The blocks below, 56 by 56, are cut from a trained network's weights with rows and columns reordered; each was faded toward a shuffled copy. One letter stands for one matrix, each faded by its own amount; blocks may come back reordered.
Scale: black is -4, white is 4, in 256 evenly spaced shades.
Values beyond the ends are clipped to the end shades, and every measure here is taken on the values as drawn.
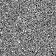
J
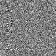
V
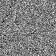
J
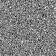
J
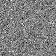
J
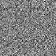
V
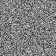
J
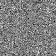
J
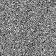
J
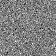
J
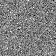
J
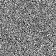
J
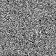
J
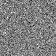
J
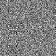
V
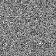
V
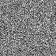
J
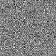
V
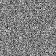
J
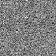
V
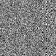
V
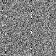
V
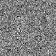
V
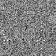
V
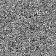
J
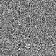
V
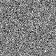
J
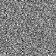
V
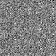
V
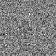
V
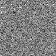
V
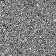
J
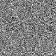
V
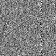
V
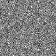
V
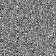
V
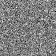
J
